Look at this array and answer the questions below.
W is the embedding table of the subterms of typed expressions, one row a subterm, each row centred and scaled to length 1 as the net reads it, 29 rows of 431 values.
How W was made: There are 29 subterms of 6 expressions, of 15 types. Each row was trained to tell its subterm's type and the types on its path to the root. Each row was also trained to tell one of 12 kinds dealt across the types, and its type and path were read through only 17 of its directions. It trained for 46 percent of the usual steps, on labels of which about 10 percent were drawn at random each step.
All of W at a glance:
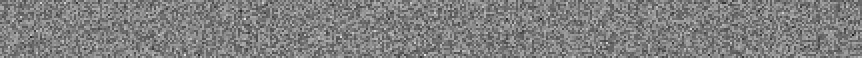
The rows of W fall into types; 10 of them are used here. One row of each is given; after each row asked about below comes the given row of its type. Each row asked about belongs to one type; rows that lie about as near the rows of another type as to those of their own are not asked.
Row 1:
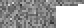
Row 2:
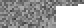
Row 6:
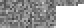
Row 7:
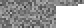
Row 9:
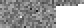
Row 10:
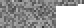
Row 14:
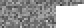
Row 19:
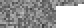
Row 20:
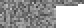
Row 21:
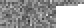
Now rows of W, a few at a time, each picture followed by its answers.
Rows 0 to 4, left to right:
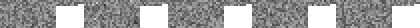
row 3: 10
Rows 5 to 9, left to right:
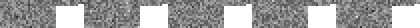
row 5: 14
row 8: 14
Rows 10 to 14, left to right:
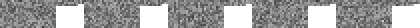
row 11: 10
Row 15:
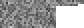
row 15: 1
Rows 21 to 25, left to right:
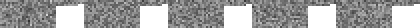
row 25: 2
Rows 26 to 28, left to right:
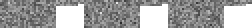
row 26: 6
